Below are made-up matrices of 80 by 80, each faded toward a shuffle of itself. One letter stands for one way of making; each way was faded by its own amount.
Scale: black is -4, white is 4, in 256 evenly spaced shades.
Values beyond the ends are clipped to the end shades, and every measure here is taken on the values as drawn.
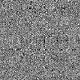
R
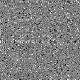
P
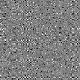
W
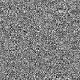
R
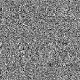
R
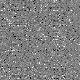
P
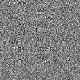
R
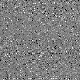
P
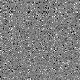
P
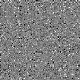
P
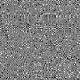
W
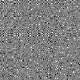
W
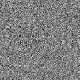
R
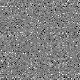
P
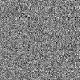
R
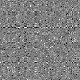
W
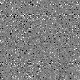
P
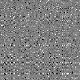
W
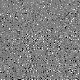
P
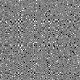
W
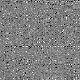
P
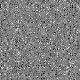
P
